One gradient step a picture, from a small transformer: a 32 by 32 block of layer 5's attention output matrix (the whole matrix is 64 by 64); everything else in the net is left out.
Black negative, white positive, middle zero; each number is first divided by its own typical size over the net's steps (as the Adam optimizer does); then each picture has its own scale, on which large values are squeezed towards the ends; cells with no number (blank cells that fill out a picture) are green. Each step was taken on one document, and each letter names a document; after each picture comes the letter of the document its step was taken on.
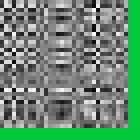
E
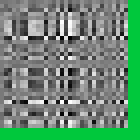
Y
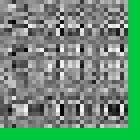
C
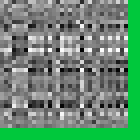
C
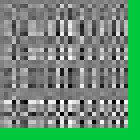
Y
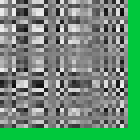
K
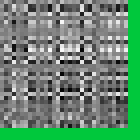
C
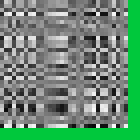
E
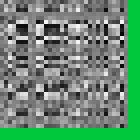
K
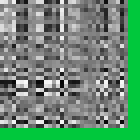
K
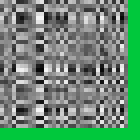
K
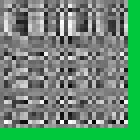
Y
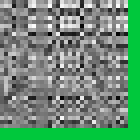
C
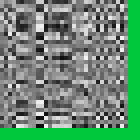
K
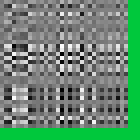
C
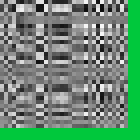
K
